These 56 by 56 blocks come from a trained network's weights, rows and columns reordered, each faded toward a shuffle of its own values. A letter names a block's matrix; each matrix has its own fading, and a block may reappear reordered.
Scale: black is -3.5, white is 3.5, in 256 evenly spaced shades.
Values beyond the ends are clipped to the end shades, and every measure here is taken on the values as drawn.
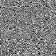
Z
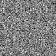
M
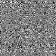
Z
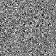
Z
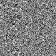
M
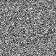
M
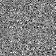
Z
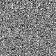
M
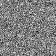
M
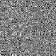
Z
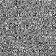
Z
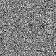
M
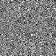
Z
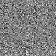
Z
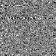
Z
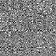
Z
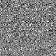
Z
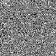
Z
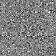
Z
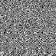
Z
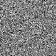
M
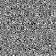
Z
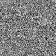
M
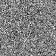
M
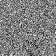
M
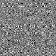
Z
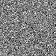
M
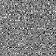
Z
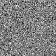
M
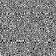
Z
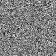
M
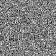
M
